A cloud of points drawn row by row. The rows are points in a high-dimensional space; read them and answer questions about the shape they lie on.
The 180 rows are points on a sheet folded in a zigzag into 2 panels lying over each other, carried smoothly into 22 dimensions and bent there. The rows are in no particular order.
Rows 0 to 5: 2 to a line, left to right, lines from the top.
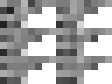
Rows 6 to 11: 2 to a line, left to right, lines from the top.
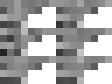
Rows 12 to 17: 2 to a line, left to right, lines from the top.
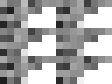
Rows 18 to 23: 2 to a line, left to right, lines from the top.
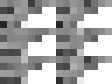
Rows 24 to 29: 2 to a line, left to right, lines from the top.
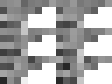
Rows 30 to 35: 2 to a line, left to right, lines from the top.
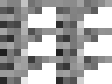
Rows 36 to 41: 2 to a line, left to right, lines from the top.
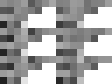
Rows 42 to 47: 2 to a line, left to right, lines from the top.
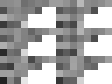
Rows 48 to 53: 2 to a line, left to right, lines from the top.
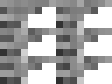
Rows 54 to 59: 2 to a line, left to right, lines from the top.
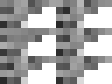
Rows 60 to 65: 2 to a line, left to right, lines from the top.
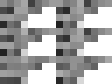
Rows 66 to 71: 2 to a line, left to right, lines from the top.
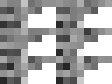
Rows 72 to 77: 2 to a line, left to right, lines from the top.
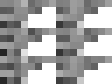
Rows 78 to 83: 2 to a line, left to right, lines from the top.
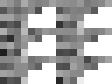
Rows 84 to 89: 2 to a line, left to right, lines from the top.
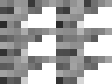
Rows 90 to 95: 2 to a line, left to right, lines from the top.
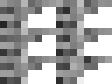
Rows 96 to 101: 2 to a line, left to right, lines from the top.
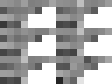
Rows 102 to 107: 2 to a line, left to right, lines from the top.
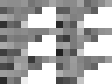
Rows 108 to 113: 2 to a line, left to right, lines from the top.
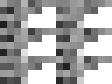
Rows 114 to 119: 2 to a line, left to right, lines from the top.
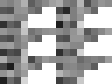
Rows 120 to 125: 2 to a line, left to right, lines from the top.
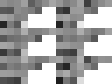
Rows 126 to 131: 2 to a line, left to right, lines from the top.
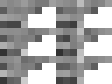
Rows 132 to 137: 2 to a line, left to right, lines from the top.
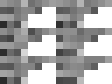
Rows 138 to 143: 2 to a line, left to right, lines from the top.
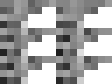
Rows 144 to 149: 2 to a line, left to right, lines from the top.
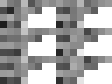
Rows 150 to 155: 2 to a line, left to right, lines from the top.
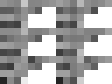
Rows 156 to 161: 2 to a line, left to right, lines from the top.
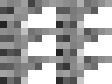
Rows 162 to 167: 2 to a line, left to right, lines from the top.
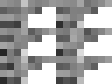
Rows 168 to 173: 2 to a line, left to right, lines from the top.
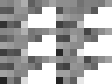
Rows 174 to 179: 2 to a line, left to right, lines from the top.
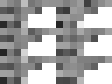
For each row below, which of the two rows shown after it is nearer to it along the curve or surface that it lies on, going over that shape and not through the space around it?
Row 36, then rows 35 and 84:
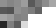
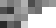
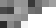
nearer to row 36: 84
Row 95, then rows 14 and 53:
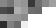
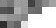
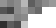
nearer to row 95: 14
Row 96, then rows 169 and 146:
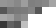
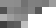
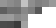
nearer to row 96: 169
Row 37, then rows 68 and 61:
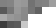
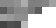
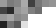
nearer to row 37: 68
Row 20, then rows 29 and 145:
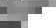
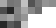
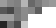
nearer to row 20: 29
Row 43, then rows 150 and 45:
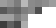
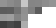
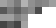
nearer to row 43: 45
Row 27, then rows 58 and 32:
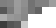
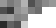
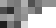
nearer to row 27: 58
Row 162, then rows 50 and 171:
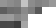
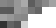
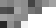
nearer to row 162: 50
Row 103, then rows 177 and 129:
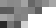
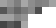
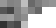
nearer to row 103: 177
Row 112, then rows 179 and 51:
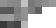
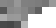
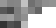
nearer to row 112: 51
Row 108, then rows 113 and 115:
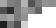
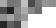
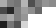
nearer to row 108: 115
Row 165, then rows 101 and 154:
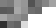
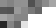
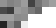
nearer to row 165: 154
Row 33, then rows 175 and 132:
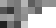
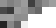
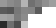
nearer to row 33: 132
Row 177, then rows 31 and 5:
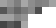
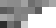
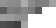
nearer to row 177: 31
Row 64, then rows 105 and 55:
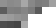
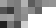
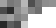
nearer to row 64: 55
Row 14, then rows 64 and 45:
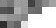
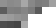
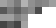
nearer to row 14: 64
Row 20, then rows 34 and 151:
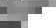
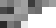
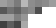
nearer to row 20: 34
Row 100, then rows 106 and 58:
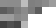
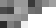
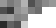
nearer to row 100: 58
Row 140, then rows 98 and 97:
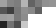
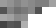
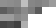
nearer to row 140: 98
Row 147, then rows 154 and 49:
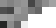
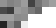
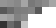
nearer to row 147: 154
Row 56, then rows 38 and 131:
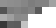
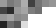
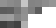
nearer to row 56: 38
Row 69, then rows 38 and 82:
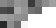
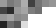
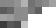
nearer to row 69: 38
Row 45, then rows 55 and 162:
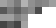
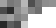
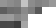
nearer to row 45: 55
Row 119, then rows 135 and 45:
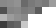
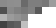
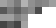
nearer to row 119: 135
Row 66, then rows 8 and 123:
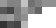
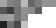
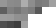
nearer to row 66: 123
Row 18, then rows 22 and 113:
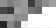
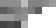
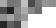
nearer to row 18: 113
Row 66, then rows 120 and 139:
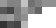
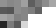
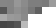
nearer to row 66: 139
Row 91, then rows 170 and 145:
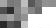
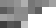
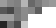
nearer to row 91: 170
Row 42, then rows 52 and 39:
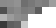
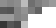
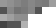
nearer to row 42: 39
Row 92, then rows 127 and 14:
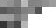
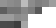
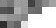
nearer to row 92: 14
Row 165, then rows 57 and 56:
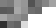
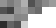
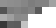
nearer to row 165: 57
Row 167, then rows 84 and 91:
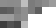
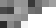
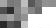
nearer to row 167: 91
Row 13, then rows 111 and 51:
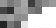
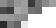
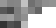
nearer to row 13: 111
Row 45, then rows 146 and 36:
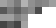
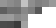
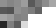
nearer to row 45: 36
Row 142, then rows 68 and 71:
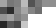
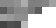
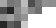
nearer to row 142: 71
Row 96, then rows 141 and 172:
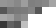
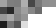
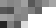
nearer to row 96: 172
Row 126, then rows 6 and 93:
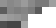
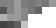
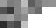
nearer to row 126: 6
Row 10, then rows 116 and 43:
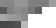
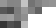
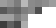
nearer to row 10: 116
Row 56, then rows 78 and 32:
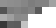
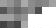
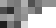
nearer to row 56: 78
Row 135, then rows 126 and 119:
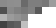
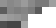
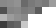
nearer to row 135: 119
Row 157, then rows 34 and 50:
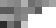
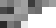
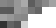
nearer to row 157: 34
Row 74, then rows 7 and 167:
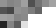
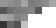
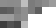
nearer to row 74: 7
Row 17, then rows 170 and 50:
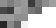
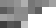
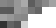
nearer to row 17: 50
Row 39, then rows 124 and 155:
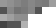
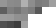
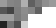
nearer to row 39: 155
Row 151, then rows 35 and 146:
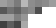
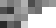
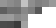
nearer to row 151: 35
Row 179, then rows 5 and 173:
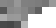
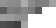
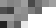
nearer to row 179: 5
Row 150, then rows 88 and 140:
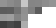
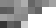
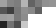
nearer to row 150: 88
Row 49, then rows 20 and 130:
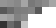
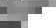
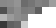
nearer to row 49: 130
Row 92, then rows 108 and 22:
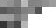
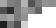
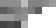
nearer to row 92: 108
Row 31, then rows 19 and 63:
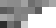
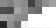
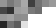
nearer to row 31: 19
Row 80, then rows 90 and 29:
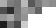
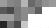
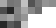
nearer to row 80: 90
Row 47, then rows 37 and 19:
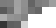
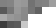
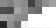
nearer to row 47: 37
